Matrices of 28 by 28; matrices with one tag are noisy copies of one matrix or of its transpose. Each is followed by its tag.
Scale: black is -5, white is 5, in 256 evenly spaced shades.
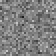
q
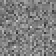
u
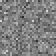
q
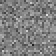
u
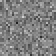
q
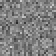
q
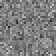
q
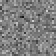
q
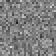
q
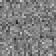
q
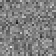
q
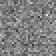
u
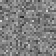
q
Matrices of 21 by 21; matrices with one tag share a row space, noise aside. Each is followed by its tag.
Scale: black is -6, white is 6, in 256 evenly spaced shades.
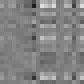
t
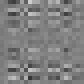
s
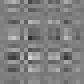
s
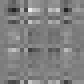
s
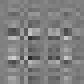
s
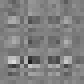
s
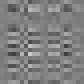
s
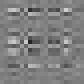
s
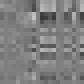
t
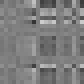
t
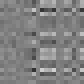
t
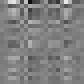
s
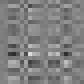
s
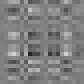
s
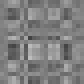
s
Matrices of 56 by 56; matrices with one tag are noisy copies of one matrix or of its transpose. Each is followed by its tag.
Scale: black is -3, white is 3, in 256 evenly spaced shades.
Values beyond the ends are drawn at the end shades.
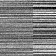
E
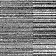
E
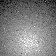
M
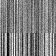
E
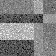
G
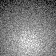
M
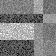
G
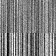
E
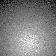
M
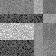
G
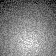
M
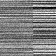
E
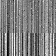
E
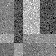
G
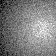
M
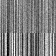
E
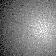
M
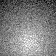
M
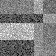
G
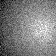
M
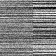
E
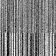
E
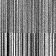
E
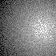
M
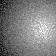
M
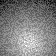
M
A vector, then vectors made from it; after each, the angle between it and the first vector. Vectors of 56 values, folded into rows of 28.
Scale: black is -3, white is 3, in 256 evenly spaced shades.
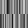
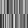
nearly parallel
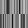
nearly parallel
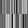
partly aligned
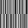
orthogonal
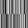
partly opposed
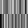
partly aligned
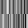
partly opposed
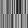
partly aligned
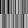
orthogonal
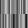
orthogonal
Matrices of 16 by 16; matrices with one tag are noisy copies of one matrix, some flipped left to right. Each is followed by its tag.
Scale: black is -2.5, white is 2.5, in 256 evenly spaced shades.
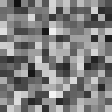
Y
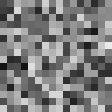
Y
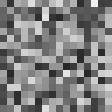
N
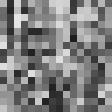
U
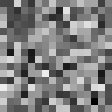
N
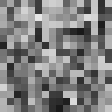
U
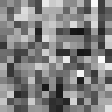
U
